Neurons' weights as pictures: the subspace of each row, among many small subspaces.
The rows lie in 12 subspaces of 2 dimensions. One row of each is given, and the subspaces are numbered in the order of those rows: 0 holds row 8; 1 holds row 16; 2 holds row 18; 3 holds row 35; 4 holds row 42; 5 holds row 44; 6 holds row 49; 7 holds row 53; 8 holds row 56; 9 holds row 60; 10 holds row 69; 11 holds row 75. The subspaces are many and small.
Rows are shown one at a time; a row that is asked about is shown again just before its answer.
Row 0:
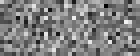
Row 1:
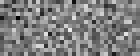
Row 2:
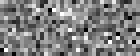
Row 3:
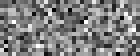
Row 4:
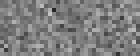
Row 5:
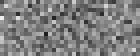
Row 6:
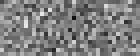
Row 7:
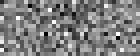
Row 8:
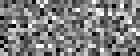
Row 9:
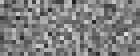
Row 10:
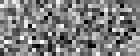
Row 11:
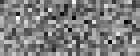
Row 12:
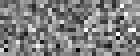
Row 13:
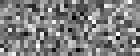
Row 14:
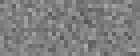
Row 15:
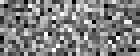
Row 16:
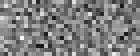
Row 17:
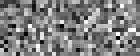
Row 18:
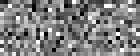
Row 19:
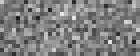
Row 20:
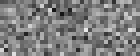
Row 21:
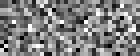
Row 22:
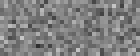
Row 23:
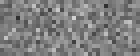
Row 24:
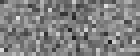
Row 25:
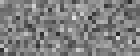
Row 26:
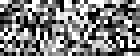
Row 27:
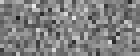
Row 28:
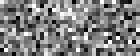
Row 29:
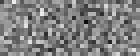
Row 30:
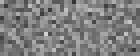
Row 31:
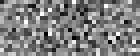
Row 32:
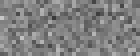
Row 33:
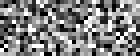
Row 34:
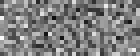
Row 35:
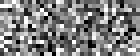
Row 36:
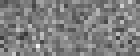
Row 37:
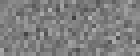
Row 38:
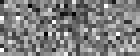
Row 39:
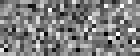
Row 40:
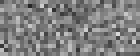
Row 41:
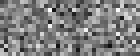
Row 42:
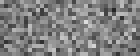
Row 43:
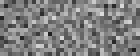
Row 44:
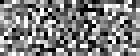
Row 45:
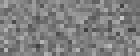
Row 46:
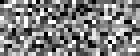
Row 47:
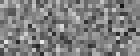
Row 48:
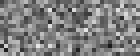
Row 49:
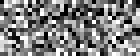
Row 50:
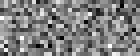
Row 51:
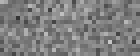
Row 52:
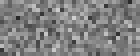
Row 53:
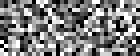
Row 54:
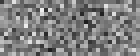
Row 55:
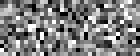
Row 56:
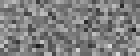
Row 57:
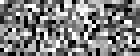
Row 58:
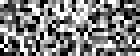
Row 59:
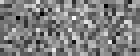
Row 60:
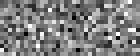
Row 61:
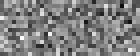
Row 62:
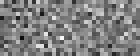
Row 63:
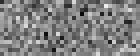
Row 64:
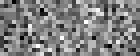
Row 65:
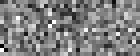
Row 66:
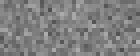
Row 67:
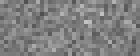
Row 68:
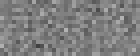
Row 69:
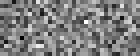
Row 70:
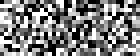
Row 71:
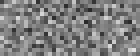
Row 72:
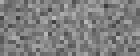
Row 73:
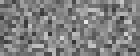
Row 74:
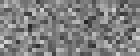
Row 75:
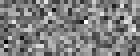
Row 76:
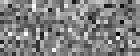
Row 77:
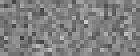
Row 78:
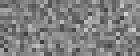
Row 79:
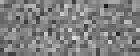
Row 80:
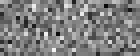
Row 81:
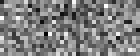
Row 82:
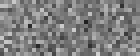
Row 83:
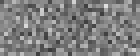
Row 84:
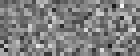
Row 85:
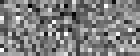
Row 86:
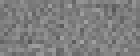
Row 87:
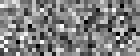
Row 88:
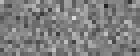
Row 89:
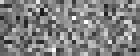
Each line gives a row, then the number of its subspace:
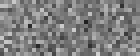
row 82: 3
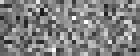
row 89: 4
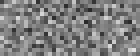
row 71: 10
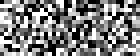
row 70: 3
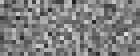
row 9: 1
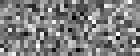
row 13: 9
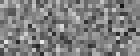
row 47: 2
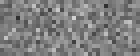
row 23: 4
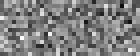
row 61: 6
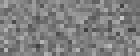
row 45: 8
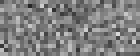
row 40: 0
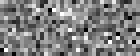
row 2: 11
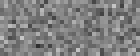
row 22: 0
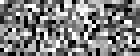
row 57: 9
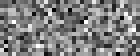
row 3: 11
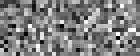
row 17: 3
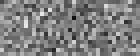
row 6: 9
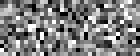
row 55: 4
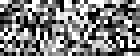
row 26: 2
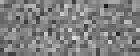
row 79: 8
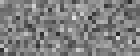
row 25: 9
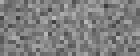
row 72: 0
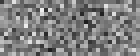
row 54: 5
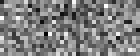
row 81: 6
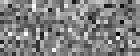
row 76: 2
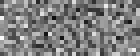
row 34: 0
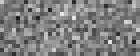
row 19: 11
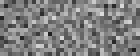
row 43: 0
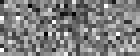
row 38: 6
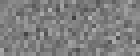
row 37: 9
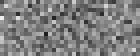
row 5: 0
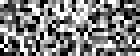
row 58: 7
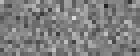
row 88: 4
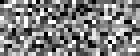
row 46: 10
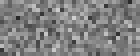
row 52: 4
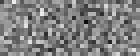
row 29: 5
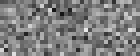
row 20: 11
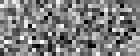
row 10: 2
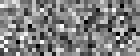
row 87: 3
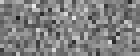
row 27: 4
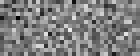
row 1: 1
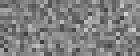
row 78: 8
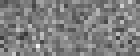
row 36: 3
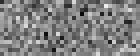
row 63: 2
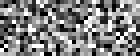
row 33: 8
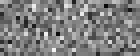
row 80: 2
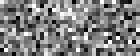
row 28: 11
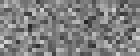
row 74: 4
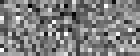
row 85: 6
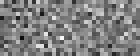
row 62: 1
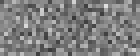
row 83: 5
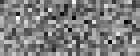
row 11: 11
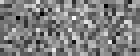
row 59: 4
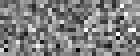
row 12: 8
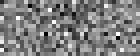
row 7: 0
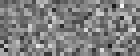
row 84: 7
